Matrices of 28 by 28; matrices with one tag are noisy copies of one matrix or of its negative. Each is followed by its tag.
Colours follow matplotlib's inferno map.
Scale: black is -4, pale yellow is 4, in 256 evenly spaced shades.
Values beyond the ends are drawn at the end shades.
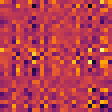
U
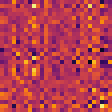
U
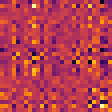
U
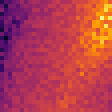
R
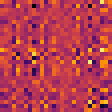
U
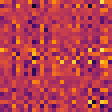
U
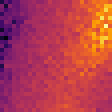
R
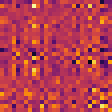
U
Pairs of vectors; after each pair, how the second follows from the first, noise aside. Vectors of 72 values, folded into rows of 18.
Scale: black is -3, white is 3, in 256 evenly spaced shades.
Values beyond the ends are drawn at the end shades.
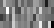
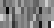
negated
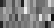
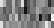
negated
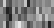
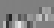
partly zeroed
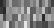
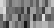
negated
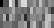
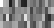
negated
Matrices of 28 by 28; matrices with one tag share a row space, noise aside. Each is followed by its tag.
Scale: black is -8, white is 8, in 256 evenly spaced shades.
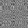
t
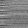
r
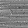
r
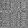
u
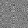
t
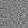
u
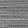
r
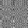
t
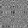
t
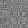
u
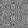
t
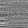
r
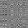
u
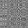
u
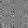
t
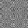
t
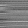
r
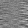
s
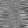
s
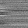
r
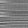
r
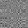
u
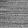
r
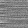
r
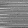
r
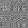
u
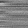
r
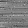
r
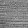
r
